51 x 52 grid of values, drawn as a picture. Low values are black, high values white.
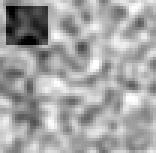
Roughest part: top left. Ninth with the lowest average: top left. Odd patch: lower, in the top left. Histogram: skewed, a long tail of low values. Grain: blotchy.
